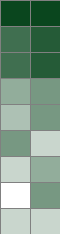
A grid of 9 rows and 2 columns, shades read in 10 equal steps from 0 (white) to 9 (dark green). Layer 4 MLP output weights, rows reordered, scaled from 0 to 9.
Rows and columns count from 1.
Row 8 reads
0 5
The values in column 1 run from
0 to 9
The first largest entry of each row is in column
1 2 2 2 2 1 2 2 1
